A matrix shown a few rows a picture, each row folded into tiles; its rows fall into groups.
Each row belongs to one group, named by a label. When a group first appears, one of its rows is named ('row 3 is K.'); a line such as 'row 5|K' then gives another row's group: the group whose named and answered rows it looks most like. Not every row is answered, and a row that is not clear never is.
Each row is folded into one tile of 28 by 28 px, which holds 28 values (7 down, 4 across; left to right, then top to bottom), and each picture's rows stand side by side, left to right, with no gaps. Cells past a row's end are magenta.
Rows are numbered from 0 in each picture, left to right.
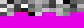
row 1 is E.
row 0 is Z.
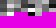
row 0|E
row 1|E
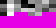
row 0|E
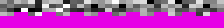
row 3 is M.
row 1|M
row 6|Z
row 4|M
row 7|M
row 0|M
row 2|Z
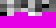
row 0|E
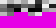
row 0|M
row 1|M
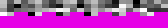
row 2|E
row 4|E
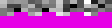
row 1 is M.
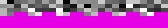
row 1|Z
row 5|Z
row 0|Z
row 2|Z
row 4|M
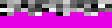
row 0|E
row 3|M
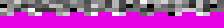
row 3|E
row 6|E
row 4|Z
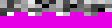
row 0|M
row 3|M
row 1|Z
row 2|Z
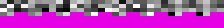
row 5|E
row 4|Z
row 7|E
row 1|M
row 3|M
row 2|M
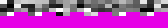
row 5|M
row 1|E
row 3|Z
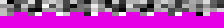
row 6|M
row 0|Z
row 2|Z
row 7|E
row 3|E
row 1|M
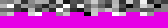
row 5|Z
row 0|Z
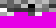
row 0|Z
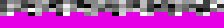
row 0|E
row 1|E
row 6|E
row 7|M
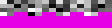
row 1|E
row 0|Z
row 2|M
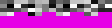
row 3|Z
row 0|M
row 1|E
